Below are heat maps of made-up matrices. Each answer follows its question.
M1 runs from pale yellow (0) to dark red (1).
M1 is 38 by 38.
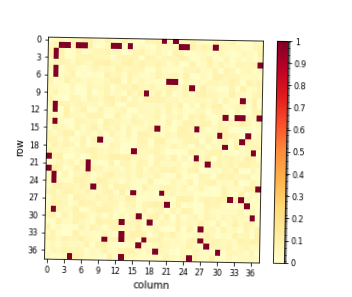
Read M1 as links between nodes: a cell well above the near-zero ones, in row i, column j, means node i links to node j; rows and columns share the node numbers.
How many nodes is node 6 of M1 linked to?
1
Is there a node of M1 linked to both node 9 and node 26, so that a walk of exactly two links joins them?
no
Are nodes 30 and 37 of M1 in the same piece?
no
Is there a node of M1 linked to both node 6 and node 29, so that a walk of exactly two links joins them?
yes
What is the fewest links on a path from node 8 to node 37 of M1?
2
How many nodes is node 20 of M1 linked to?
2
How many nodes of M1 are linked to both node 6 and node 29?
1
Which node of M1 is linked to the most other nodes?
node 1
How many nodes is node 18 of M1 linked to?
1
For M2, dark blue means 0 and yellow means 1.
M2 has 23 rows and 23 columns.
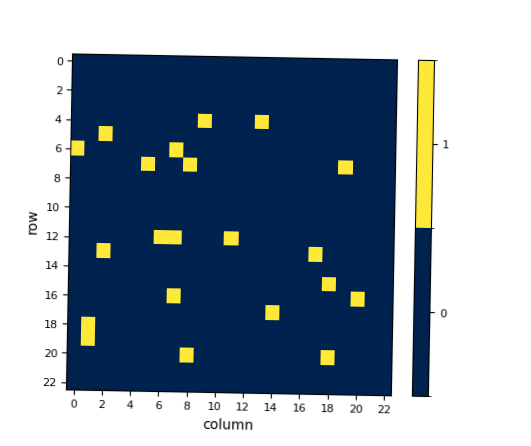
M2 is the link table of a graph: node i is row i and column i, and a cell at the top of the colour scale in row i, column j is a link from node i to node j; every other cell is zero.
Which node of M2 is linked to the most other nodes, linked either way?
node 7
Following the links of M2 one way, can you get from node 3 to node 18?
no
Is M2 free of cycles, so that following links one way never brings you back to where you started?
yes
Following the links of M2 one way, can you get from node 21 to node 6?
no
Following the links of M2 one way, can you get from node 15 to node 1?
yes
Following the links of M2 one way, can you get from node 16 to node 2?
yes
